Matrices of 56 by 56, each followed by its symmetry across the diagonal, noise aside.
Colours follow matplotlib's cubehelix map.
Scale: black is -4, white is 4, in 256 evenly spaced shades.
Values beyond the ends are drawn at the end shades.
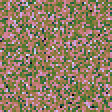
neither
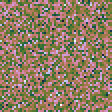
neither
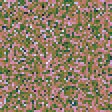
neither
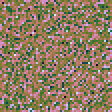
symmetric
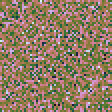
symmetric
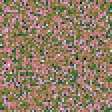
neither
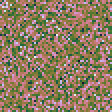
symmetric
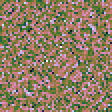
symmetric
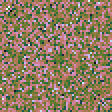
symmetric
